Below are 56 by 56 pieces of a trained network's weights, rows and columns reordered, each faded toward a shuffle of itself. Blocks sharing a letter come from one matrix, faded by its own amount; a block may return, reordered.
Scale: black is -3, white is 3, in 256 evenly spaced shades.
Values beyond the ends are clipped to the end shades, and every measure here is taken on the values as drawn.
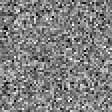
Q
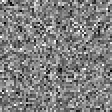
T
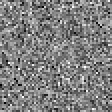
Q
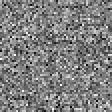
T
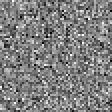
T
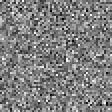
T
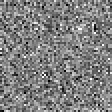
T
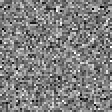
T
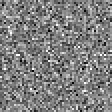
Q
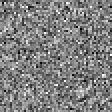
T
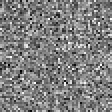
T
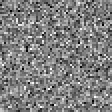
Q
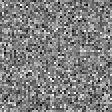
Q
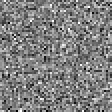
T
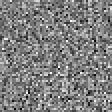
T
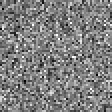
Q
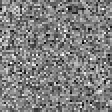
T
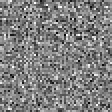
T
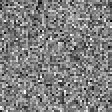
T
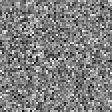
Q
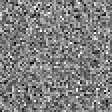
T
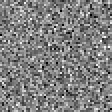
Q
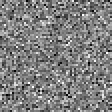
Q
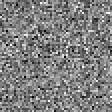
T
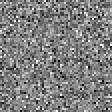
Q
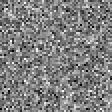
Q
